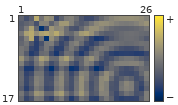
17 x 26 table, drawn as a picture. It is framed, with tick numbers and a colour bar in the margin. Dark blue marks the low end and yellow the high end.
Odd rows or columns: none. Rings: centred on the bottom right. Roughest part: top left. Odd patch: rougher, in the top left. Calmest part: top right.
